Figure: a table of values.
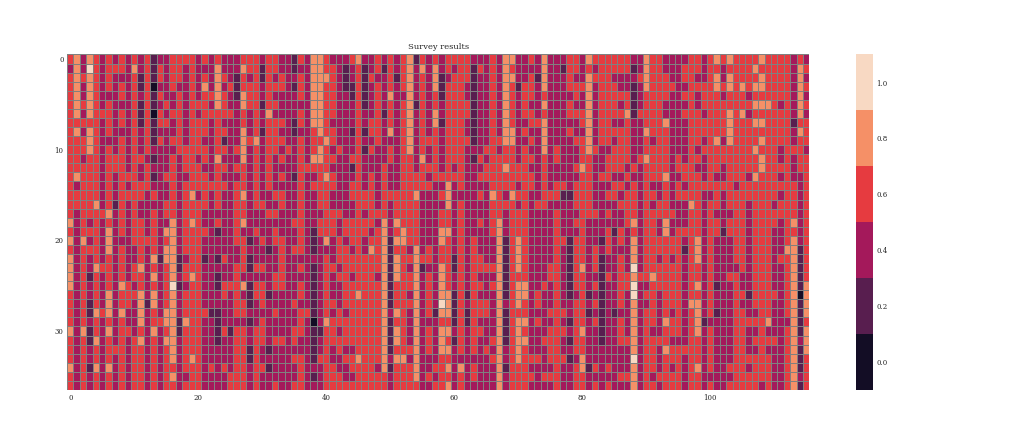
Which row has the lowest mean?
29
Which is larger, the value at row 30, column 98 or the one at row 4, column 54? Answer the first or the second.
the first
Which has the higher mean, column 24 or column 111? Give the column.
111
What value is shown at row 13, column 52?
0.6
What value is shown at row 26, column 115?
0.8
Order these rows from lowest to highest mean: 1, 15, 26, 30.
26, 30, 1, 15
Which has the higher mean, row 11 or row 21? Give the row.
11
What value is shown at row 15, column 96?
0.6
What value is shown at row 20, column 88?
0.8
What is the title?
Survey results
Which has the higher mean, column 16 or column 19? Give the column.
16
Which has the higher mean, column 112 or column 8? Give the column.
112
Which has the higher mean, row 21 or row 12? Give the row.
12
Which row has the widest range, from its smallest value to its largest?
26
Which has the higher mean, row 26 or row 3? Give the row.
3
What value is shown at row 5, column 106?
0.6
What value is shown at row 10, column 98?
0.4
